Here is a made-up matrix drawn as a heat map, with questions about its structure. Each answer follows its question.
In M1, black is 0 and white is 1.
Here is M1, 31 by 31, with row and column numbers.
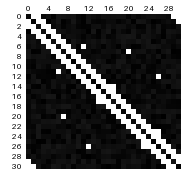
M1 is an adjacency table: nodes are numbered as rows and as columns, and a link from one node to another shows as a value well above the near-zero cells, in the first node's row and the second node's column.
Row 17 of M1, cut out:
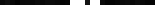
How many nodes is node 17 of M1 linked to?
5
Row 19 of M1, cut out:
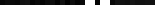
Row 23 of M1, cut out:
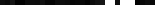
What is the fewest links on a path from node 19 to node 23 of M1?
2
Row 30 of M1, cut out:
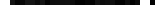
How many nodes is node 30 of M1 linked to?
4
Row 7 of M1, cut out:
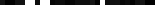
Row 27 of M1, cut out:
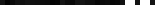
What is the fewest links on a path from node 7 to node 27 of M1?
5
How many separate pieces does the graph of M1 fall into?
1
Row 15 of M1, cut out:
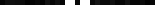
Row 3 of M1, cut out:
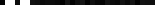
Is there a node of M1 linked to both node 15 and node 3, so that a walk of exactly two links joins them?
no
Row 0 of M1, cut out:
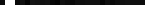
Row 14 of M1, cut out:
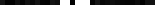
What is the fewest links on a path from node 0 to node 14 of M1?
5
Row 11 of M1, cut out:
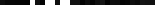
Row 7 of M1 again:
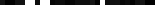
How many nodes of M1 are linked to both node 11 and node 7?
2
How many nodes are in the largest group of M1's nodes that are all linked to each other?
4
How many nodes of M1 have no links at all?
0
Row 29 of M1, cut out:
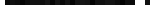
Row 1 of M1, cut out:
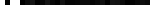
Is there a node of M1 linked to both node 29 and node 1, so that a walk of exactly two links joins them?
yes
